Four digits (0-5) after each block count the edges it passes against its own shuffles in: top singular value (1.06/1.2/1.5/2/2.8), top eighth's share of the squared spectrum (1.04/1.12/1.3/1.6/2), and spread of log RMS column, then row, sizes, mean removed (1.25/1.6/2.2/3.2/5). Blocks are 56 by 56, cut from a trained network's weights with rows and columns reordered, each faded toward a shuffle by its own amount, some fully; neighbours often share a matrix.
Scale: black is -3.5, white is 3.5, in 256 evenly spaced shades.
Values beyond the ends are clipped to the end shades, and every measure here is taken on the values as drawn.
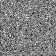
0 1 0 0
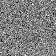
0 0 0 0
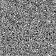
1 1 0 0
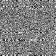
3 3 0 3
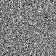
0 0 0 0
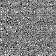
2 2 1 0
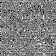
2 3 2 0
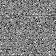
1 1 0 0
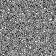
0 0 0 0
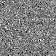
0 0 0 0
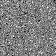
0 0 0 0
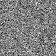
2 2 0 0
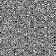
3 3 1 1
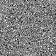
1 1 0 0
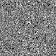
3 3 1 1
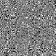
4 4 2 2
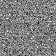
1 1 0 0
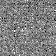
2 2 1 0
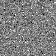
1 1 1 0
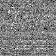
2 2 1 1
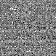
2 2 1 1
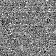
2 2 0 0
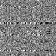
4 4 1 3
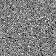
2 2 0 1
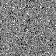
2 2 0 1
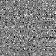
3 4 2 2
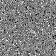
1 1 0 0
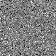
1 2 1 0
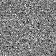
1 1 0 0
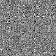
3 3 1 1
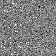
2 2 1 1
